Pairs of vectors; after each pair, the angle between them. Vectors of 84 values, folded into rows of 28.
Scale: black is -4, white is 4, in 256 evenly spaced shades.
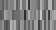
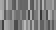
partly opposed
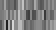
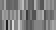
nearly parallel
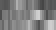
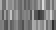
partly opposed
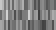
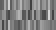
partly opposed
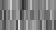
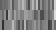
orthogonal
